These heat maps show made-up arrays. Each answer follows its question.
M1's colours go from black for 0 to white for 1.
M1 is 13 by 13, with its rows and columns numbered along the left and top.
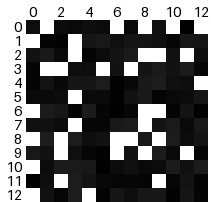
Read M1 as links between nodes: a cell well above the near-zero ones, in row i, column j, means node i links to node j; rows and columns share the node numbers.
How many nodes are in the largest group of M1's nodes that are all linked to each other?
3
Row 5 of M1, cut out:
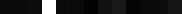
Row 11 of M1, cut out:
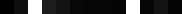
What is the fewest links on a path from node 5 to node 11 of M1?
3
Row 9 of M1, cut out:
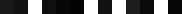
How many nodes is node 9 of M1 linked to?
4
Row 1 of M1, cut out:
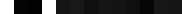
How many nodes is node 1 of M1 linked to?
2
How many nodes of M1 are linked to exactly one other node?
3
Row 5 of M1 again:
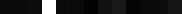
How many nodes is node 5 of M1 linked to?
1
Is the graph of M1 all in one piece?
yes
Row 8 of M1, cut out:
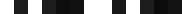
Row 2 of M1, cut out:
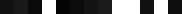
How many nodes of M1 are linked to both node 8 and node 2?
1
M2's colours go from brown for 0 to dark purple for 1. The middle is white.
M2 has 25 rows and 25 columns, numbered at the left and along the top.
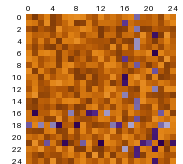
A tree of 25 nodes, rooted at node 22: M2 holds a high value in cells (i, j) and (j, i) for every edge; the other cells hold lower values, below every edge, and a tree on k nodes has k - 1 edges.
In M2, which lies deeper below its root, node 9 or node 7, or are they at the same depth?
the same depth
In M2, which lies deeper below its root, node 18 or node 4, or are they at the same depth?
node 4
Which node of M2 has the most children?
18
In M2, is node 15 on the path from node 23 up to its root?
no
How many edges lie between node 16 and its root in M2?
1
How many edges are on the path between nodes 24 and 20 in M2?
2
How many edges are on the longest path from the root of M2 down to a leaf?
2
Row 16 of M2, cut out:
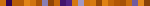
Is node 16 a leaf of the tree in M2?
no
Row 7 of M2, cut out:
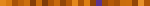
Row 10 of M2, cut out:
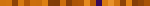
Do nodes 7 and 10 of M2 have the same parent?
yes
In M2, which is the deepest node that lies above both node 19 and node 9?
21
